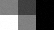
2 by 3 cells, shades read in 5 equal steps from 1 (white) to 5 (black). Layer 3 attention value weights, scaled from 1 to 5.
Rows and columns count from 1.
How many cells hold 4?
1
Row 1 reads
3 4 5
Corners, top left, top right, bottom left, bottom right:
3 5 1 5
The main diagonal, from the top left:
3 3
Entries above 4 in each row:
1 1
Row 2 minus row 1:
-2 -1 0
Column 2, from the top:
4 3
